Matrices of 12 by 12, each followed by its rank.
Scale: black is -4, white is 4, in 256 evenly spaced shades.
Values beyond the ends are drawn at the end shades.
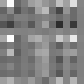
two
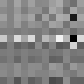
two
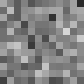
full rank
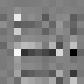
two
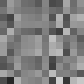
two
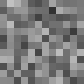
full rank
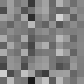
two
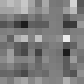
two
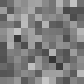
full rank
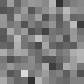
full rank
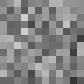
full rank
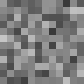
full rank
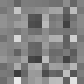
two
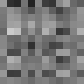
two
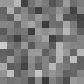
full rank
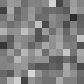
full rank
